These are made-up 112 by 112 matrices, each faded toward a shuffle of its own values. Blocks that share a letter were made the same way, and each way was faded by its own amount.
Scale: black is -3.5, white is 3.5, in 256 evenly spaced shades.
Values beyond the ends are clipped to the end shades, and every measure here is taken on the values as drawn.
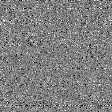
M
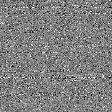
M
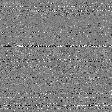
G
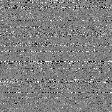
G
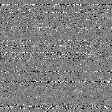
G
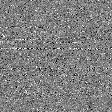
M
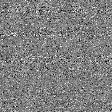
M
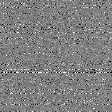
G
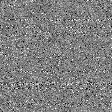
M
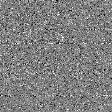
M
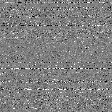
G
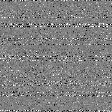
G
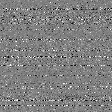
G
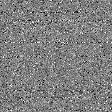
M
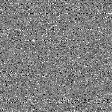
M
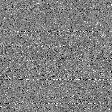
M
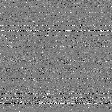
G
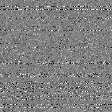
G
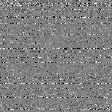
G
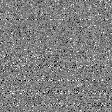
M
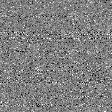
M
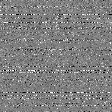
G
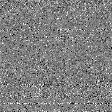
M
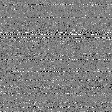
G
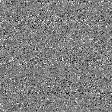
M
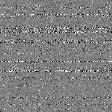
G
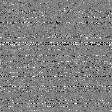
G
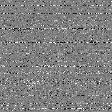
G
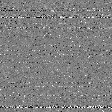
G
